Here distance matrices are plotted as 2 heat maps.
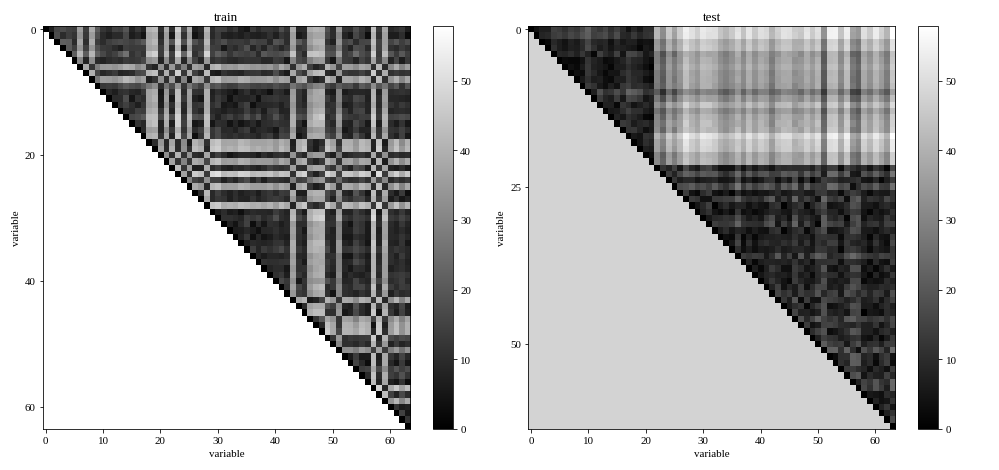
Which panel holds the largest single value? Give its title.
test
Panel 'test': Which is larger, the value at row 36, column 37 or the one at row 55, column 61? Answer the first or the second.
the first
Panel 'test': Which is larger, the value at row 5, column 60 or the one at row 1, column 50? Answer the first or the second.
the second
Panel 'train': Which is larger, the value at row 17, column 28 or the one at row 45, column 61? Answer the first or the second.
the first
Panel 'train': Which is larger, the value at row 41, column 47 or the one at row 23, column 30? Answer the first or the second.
the second
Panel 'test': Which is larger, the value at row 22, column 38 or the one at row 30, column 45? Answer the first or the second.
the first
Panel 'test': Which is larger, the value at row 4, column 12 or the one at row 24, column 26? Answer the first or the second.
the first
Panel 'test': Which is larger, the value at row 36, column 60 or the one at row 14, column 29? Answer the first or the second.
the second
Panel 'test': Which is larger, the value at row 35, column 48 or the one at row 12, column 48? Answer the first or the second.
the second
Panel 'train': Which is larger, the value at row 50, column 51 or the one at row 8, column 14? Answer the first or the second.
the second
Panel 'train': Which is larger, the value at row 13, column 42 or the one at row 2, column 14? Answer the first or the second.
the second
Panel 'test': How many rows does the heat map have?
64
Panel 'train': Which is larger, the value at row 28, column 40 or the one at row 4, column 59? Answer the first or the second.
the second
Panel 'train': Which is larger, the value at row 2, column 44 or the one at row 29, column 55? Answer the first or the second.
the first
